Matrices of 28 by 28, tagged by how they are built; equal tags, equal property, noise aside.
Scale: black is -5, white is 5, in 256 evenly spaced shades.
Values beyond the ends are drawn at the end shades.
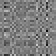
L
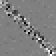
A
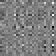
L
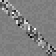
A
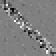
A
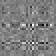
L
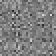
L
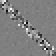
A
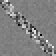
A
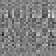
L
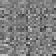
L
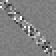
A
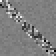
A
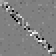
A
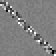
A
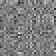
L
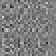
L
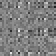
L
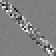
A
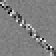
A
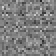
L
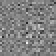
L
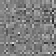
L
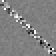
A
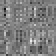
L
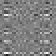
L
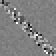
A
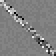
A
